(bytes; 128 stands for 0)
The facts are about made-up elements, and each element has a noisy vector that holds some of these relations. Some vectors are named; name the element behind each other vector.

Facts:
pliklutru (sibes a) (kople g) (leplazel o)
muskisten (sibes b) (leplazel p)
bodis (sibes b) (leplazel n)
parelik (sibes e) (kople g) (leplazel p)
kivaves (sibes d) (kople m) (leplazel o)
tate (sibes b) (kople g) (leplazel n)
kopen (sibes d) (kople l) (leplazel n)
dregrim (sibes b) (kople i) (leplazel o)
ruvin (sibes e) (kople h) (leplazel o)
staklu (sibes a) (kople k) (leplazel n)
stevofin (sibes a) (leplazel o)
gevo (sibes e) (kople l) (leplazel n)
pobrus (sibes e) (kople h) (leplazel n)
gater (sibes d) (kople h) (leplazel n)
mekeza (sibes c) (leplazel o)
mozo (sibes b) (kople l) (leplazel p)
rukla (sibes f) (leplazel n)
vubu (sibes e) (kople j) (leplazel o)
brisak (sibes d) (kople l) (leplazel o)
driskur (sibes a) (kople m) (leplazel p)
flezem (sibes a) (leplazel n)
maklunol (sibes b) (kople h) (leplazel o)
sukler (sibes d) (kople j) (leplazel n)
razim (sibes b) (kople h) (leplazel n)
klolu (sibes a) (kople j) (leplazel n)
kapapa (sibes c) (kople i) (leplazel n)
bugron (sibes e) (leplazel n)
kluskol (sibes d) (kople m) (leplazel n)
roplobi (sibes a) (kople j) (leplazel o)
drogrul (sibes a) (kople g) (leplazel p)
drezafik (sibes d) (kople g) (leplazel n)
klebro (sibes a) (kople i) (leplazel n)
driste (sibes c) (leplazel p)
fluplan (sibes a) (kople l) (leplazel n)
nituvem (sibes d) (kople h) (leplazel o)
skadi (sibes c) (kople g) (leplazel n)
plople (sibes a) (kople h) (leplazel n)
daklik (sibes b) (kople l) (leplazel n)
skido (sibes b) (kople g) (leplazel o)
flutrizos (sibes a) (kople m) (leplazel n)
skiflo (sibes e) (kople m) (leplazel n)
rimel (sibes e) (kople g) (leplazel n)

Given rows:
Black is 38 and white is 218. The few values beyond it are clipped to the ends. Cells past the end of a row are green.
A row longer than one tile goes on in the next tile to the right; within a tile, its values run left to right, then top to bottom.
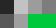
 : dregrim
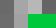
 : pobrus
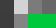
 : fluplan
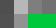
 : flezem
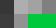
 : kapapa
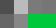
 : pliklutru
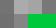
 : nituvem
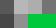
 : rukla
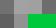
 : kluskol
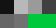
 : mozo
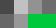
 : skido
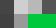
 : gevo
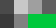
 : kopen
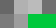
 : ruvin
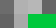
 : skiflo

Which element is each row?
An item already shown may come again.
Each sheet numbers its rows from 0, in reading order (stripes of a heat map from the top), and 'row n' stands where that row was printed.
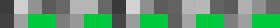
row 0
daklik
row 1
ruvin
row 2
daklik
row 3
rimel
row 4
maklunol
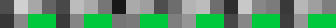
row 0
kopen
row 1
sukler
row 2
muskisten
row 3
ruvin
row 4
roplobi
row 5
kapapa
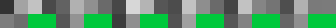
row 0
parelik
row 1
skadi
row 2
gevo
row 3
bodis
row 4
stevofin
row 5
pliklutru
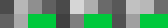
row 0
tate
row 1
brisak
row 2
bugron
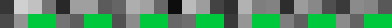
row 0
vubu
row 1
driste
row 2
drezafik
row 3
mozo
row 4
klebro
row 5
drogrul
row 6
driskur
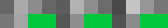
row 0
razim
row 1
skadi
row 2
mekeza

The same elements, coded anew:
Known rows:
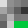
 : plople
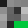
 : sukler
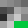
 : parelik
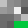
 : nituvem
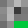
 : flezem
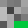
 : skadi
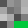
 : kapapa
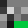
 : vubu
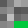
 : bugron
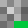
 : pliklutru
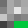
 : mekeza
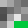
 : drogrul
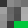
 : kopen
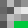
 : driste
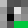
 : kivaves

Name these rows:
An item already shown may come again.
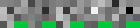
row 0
skadi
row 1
gevo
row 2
skadi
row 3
stevofin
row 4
klolu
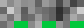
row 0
pliklutru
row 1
rimel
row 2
mozo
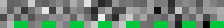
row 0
razim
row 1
maklunol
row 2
drezafik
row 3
driskur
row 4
parelik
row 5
fluplan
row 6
vubu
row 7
brisak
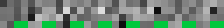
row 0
daklik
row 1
muskisten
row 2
roplobi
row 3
skido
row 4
brisak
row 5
staklu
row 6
tate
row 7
klebro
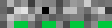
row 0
driste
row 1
klolu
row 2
dregrim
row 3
ruvin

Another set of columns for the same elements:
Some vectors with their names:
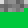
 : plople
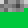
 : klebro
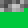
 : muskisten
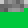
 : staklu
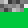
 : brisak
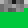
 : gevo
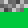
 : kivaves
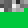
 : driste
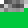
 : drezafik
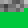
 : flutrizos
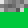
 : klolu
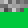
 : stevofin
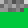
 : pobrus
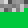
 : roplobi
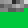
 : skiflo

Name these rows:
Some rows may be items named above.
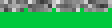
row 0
stevofin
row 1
kopen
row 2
klolu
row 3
tate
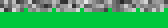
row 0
mekeza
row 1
tate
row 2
drogrul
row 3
rukla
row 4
mozo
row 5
roplobi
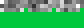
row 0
sukler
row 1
driskur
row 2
vubu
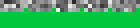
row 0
parelik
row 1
klebro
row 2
driste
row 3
skadi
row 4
maklunol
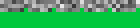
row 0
bugron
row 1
ruvin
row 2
rimel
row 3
dregrim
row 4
kapapa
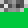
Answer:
skadi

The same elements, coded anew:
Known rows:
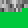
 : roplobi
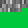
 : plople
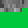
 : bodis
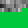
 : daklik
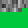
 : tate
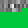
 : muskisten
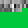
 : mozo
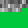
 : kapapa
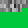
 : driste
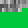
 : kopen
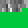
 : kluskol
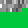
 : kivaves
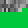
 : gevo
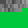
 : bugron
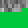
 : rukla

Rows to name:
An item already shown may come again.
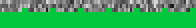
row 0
kopen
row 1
parelik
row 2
skadi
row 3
stevofin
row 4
parelik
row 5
vubu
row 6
tate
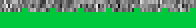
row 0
maklunol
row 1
skadi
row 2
rimel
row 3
mozo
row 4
staklu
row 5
brisak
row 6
driste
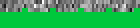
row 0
rimel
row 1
dregrim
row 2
sukler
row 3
mekeza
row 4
driskur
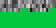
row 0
drezafik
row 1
drogrul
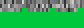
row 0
klebro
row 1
klolu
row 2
ruvin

